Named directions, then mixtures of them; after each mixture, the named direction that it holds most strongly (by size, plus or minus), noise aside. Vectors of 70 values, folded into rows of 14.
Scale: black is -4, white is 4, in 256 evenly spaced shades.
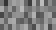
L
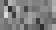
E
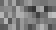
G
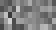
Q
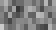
L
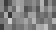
Q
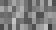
L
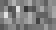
E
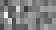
Q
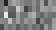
E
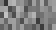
E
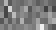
E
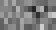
G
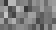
E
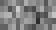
G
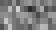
G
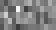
Q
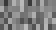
L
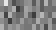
L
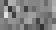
E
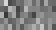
E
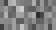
L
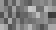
G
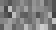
E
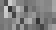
E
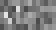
Q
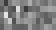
Q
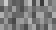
L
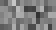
G
